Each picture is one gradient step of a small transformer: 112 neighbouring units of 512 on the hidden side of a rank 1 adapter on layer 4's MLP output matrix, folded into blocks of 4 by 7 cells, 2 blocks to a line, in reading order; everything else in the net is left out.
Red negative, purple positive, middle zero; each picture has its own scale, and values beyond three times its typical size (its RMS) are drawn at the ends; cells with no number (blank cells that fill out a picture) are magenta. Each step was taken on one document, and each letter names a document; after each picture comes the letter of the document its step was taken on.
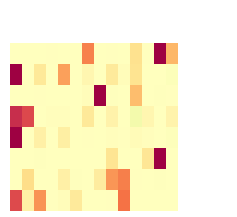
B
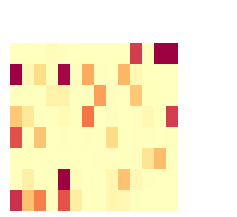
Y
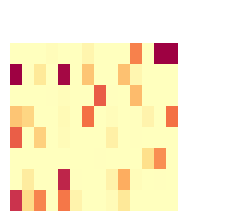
Y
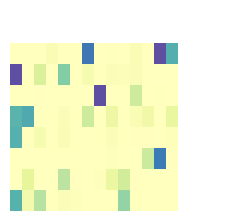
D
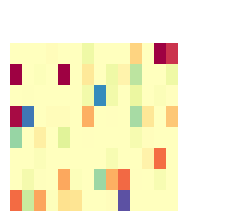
B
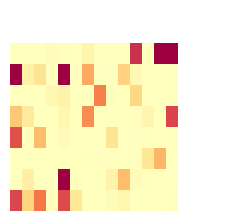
Y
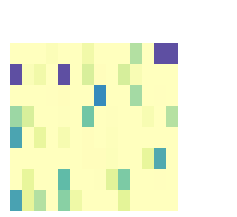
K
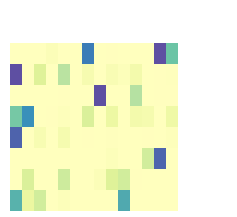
D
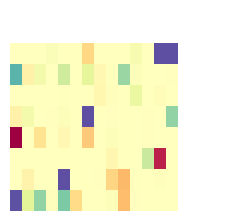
K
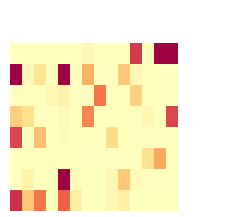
Y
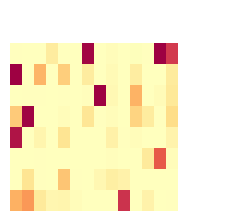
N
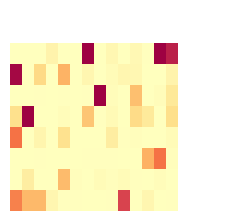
N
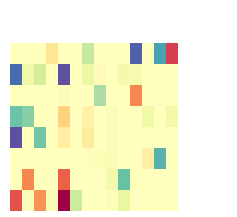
K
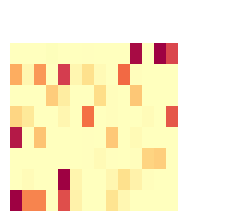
Y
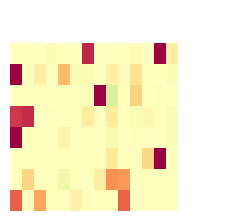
B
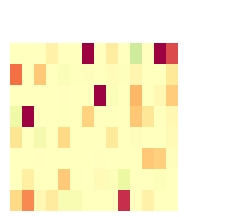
N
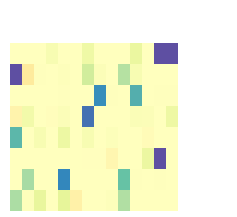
K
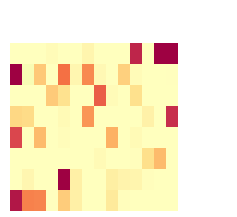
Y
